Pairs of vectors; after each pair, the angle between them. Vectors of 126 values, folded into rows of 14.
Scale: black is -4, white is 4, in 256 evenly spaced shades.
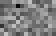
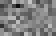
nearly parallel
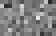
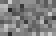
partly opposed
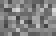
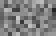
nearly opposite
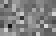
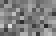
nearly opposite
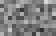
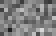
nearly opposite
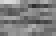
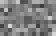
partly aligned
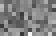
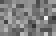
partly opposed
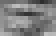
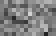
partly opposed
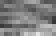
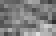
nearly parallel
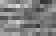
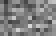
partly opposed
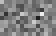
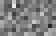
partly aligned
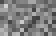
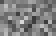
nearly parallel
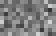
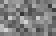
orthogonal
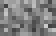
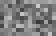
orthogonal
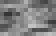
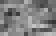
nearly parallel
